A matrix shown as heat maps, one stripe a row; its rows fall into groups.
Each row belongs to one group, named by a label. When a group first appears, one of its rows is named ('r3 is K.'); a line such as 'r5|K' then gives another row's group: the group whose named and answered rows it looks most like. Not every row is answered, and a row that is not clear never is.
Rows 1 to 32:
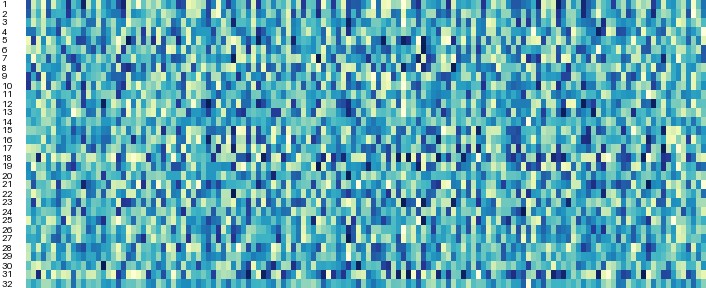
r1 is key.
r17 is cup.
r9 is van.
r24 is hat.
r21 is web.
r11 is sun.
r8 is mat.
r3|cup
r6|cup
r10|key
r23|mat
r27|van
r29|web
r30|cup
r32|hat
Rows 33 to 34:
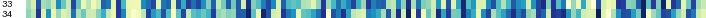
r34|sun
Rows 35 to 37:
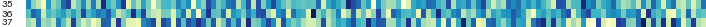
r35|key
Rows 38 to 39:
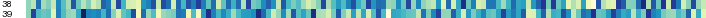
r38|hat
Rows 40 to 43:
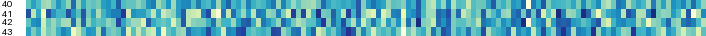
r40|hat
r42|sun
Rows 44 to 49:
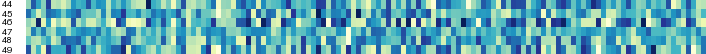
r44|sun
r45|mat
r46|sun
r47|web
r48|key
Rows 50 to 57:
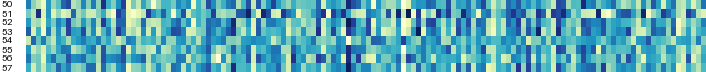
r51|sun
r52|key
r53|key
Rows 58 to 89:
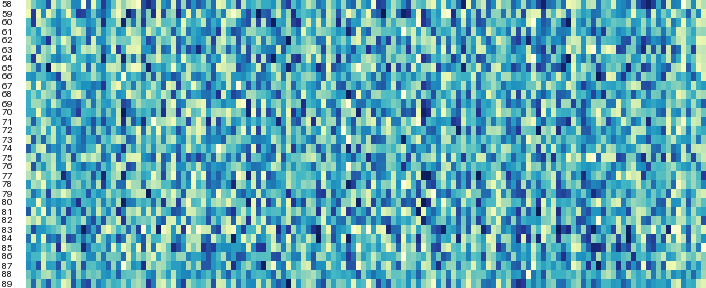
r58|hat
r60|mat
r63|hat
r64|mat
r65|sun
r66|mat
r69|key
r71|van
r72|key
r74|mat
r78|key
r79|sun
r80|mat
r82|cup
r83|sun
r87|van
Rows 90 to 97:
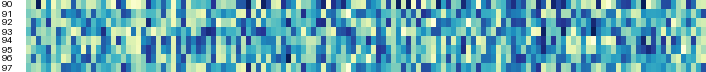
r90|sun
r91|key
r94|hat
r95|hat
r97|key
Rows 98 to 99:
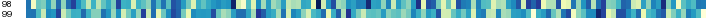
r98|key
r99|mat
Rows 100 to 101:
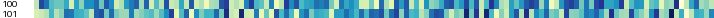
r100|sun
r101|cup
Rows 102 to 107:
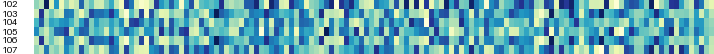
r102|sun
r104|mat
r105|mat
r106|web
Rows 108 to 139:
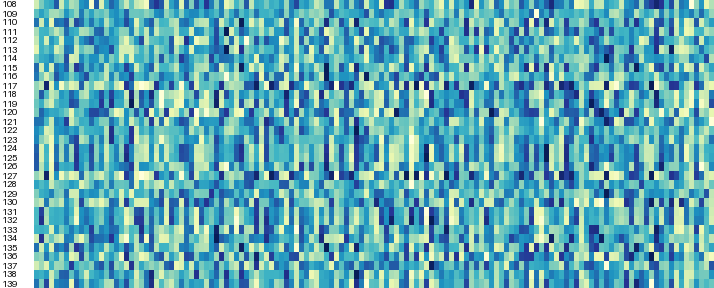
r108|hat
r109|hat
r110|van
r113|cup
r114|web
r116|mat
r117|sun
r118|van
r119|van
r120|sun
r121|mat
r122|mat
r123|key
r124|key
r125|key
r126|van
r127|sun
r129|web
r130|hat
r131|mat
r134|web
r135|van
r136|hat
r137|cup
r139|van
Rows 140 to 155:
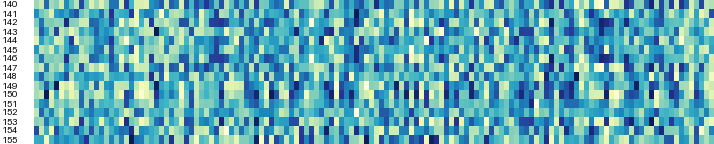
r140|hat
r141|van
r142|web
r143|sun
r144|cup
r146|web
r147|hat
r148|mat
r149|sun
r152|web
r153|hat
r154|van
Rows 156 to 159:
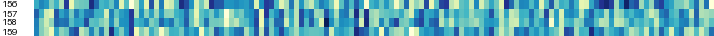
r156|web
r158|mat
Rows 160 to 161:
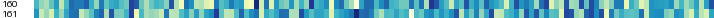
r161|cup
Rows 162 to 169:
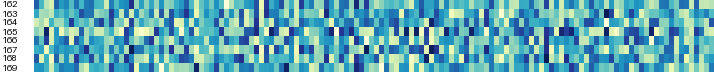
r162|mat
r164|cup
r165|sun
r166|van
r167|mat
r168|key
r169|van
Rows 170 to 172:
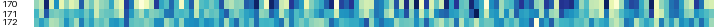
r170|sun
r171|sun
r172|hat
